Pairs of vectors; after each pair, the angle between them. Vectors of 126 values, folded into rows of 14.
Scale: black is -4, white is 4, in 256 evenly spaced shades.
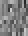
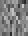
partly aligned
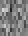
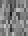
partly aligned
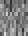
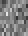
orthogonal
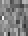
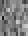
nearly opposite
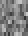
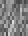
partly opposed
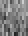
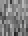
nearly parallel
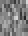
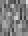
nearly parallel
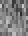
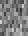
partly aligned
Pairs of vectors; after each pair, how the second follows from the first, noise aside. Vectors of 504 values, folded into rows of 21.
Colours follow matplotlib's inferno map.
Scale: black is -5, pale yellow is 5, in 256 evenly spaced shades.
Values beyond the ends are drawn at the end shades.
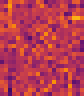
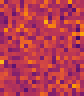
shuffled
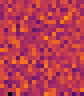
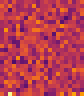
negated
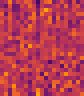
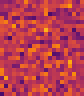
shuffled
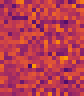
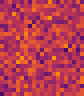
shuffled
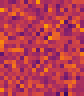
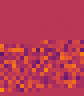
partly zeroed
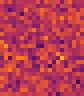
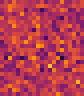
negated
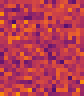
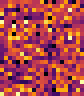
scaled up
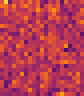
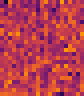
negated
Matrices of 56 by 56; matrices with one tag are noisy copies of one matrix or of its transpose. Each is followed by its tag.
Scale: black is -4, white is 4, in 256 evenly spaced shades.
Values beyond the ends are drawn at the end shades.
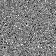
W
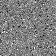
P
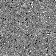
P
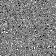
P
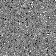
P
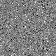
W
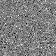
W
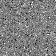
P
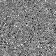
W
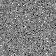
W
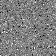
P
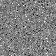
W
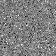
W
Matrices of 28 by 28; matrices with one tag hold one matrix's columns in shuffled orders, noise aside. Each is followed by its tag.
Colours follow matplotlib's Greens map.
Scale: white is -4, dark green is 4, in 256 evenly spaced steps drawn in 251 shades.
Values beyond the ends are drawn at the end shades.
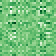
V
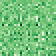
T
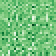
T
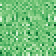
T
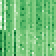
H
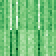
H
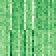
H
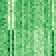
H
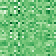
V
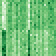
H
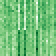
H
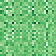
V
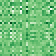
V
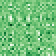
T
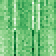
H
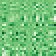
T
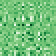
T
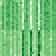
H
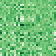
T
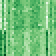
H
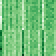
H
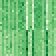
H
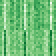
H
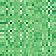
V
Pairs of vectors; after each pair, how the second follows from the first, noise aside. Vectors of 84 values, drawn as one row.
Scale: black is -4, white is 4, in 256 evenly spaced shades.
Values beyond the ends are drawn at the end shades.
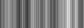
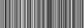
shuffled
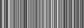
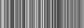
shuffled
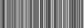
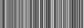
copied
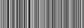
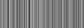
shrunk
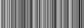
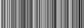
copied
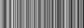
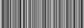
shuffled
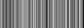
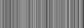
shrunk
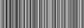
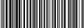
scaled up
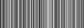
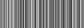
shuffled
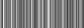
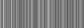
shrunk
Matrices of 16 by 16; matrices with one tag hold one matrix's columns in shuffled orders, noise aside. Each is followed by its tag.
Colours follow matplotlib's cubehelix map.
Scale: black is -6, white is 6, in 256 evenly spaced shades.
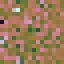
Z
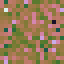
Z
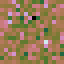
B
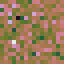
B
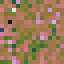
Z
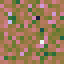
B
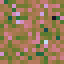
B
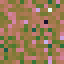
Z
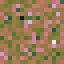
B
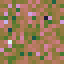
B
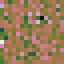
B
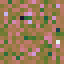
B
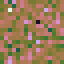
Z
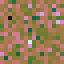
B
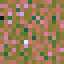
B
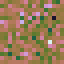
B
